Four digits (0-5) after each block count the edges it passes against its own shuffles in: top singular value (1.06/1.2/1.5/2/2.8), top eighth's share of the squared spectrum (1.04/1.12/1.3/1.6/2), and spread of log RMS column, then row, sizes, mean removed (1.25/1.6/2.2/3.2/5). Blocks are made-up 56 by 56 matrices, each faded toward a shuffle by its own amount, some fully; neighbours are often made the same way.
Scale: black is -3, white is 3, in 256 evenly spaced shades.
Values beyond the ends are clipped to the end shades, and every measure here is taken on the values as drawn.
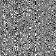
2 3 3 0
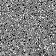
0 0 1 0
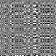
5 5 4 4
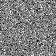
2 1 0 0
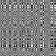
5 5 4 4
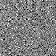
3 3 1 1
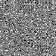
3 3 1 1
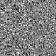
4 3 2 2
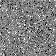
1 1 0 0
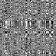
4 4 3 3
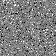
0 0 0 0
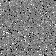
2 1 0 0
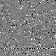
3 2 0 1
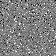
0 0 0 0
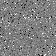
1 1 0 0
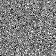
0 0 0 0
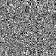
3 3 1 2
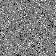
0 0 1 0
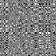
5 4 3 3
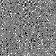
3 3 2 1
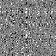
4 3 2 1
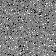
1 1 0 0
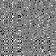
4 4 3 2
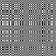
5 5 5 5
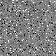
3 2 0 1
